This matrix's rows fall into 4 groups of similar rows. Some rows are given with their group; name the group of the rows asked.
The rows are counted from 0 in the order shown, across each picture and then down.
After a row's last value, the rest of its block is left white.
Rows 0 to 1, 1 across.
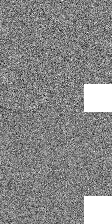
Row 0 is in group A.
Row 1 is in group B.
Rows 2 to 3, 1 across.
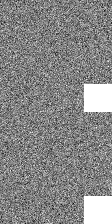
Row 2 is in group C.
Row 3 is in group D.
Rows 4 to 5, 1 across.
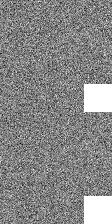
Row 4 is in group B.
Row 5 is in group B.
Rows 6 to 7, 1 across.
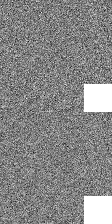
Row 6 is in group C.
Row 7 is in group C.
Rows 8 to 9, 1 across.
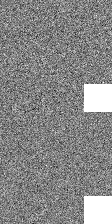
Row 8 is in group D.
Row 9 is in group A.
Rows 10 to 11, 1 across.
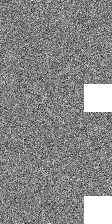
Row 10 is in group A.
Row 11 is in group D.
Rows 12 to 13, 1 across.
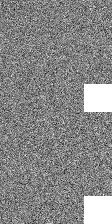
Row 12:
B
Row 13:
D
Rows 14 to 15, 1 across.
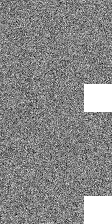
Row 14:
B
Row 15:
C
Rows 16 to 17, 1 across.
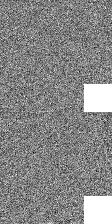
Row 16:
C
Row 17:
C
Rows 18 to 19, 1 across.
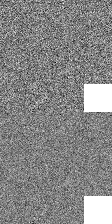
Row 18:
A
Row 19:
A
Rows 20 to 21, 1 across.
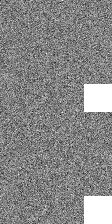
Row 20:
A
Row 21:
A
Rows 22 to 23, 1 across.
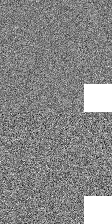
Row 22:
C
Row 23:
B
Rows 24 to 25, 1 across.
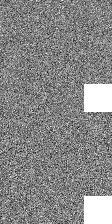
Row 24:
A
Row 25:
C
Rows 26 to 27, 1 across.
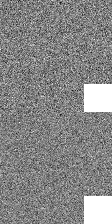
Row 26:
B
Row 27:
B
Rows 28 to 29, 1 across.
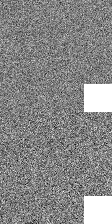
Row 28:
B
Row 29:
D
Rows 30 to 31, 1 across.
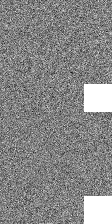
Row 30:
D
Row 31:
C
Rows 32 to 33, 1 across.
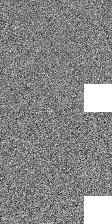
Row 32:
C
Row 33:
C
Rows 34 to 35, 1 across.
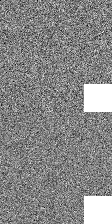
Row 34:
D
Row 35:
B
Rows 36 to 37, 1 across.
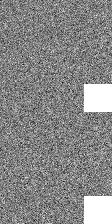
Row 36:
D
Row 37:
D
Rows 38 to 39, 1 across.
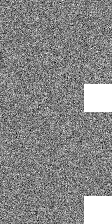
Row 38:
A
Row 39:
B
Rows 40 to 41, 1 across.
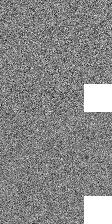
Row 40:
D
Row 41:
A
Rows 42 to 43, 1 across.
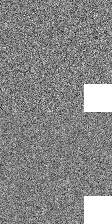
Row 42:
D
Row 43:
A
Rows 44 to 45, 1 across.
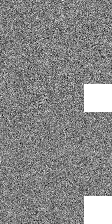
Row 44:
A
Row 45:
B
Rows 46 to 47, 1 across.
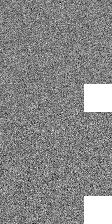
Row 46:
A
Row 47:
A
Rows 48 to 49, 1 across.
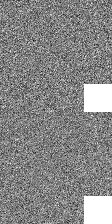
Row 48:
C
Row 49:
C
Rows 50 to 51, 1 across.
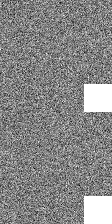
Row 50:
B
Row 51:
B
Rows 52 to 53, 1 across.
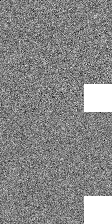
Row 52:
D
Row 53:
A
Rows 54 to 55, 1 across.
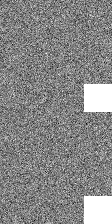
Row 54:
A
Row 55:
D
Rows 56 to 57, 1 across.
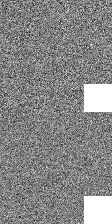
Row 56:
B
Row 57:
B
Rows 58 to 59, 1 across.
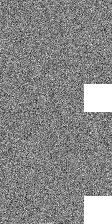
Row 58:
B
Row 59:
C
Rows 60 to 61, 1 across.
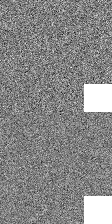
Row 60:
D
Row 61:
A
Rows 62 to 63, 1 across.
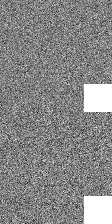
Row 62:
D
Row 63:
D
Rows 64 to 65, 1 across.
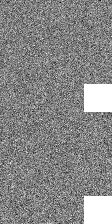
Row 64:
A
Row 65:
C
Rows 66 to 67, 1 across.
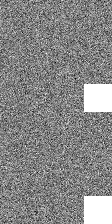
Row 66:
A
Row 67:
B
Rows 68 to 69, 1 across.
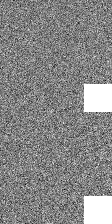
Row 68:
C
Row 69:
D
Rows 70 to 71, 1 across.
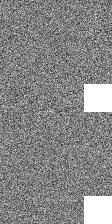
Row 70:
C
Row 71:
B
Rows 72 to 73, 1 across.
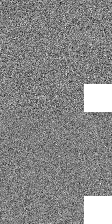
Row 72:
B
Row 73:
C
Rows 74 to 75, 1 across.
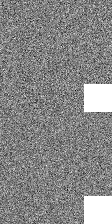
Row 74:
B
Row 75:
A
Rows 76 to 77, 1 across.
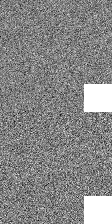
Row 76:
D
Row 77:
B
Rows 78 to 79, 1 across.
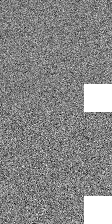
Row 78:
D
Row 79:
A
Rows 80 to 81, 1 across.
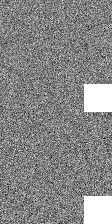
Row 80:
A
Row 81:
C
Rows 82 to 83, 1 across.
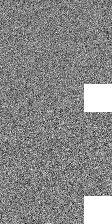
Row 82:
C
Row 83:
D
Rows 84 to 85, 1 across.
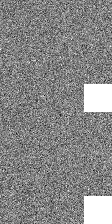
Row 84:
B
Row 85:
B
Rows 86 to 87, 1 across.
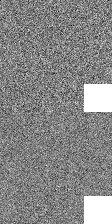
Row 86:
D
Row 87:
A
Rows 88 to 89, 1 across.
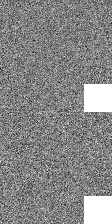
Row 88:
C
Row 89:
B
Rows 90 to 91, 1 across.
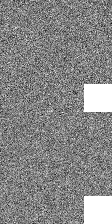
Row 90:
C
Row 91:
A
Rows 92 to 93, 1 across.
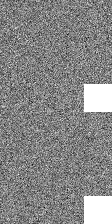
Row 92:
C
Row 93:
A
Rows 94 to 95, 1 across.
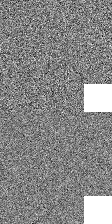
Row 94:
B
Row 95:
A
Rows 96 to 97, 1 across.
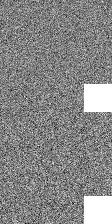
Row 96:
C
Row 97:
D
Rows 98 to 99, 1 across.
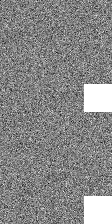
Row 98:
D
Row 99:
B
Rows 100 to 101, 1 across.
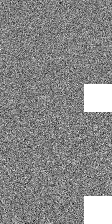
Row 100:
B
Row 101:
D
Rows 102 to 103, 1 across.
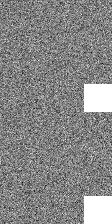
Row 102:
B
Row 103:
B
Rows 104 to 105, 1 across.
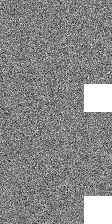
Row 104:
B
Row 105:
A
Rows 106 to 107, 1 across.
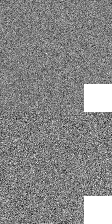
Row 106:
A
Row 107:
C
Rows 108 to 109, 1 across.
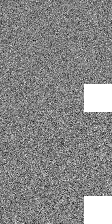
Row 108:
C
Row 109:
D
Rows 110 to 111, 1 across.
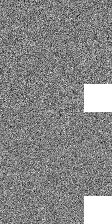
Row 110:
C
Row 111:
B
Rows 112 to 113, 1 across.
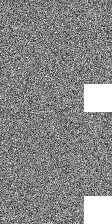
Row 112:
C
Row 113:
C
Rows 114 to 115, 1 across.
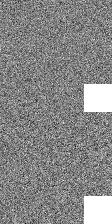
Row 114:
B
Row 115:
D
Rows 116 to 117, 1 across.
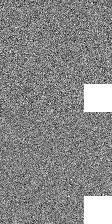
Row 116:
C
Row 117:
D
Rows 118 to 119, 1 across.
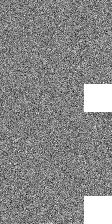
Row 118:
D
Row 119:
C
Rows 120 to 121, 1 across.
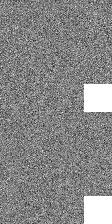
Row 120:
C
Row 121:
A
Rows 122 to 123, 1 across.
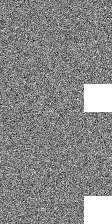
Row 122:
C
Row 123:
B
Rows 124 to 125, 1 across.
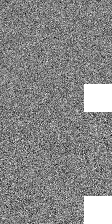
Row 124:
A
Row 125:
C
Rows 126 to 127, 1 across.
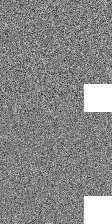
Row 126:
D
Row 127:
D
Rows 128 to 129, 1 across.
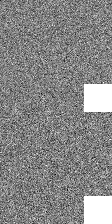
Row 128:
D
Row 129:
A
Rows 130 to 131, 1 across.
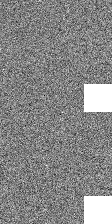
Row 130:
B
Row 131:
A
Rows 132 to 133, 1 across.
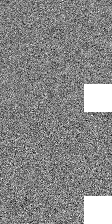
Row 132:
A
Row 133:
C
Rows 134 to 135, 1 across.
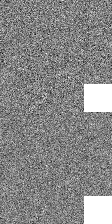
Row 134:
A
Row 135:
A
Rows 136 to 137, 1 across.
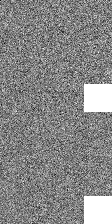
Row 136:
D
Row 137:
A
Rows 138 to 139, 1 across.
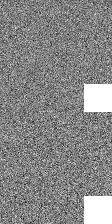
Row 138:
C
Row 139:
D
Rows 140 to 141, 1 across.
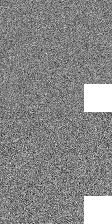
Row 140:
A
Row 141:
C
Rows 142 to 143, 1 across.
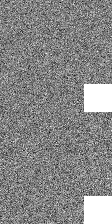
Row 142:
A
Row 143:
C
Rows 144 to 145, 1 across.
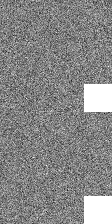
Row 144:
C
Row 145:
A
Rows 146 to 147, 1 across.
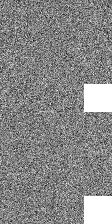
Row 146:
C
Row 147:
B
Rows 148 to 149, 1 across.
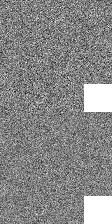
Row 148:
A
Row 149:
A
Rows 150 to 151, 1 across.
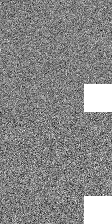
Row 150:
B
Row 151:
D
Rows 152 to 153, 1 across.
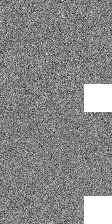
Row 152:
A
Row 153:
C
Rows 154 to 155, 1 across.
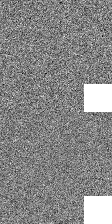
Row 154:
B
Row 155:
C
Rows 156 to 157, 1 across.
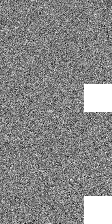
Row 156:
C
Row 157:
D
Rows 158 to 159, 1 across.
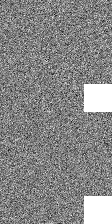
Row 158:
D
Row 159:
C
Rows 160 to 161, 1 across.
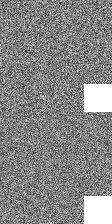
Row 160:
B
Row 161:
C
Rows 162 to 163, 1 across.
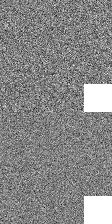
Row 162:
D
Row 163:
B
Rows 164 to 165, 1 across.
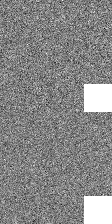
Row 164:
A
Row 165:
D
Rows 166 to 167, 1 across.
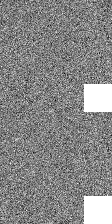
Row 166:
C
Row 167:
C
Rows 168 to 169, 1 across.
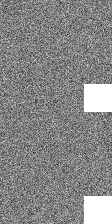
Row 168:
B
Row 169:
C
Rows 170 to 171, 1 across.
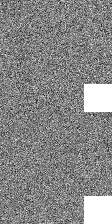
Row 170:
B
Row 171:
C
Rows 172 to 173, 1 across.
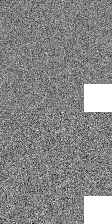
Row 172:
A
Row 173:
A
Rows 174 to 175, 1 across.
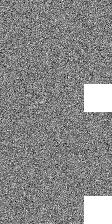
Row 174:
A
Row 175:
C
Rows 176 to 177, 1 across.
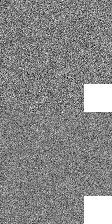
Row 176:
A
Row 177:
A
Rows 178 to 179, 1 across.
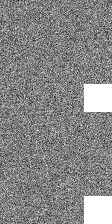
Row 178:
C
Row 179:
A
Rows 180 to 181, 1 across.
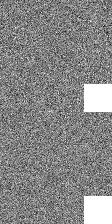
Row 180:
C
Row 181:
B
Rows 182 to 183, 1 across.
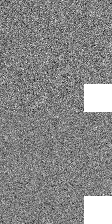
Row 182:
A
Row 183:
D
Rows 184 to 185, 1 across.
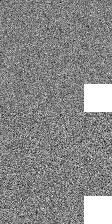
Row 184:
A
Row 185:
B
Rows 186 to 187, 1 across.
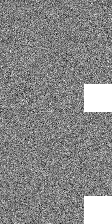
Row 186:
C
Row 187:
D
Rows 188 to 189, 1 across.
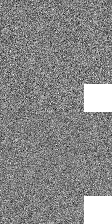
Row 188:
C
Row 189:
C
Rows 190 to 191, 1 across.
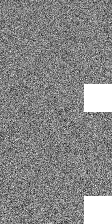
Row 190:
C
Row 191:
C
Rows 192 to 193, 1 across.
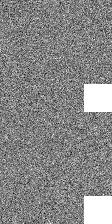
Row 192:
B
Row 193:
D
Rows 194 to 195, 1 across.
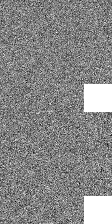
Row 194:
C
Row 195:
C
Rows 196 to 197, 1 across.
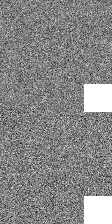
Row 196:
A
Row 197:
B
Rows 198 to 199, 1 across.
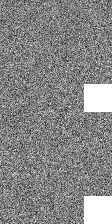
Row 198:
C
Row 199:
B
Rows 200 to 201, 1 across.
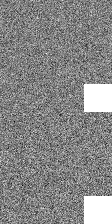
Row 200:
A
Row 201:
B
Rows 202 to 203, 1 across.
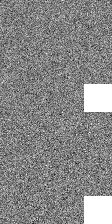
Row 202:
A
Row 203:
A
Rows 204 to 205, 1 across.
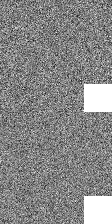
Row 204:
C
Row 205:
B
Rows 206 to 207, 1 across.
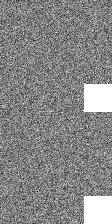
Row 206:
C
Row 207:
A
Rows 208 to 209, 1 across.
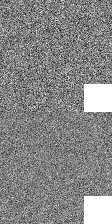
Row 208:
A
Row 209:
C
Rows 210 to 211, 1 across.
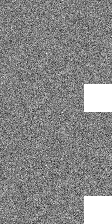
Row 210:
A
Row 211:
A
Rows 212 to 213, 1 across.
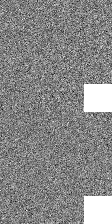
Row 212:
D
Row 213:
C
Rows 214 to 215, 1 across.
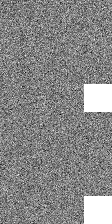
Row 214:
B
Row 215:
A
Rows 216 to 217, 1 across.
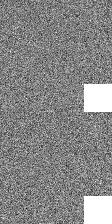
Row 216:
C
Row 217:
C
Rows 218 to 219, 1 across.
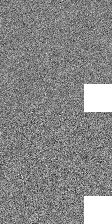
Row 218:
A
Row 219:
A
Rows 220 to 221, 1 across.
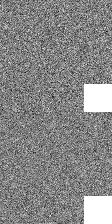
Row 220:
D
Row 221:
C
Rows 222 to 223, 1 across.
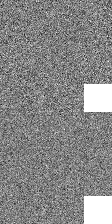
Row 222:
C
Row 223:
A
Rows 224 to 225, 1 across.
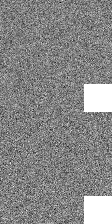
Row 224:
A
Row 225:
C
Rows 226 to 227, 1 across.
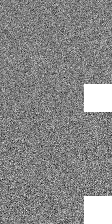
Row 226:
D
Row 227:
C
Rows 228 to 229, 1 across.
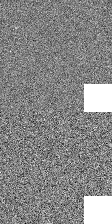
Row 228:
C
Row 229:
D
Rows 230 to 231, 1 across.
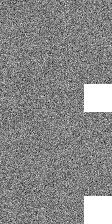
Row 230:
B
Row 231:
B
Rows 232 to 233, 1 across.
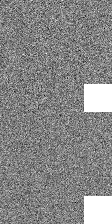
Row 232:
A
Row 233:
B
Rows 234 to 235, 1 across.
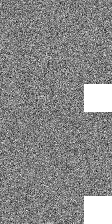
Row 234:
B
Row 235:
C
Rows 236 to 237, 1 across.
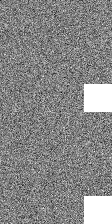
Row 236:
D
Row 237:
B
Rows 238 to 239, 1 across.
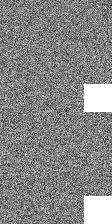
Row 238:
C
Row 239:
B
